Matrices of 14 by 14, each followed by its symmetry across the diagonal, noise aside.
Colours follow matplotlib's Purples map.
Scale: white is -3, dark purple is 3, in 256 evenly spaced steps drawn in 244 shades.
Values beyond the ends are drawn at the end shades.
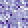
antisymmetric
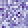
antisymmetric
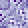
symmetric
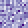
antisymmetric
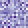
antisymmetric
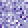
antisymmetric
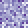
symmetric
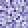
symmetric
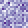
symmetric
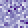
neither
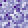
symmetric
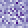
antisymmetric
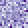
symmetric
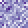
symmetric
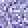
neither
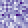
antisymmetric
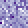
neither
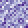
symmetric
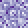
symmetric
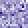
neither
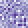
symmetric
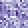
antisymmetric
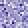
antisymmetric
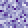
neither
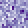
neither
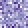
neither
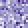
antisymmetric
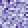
neither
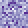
neither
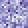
neither
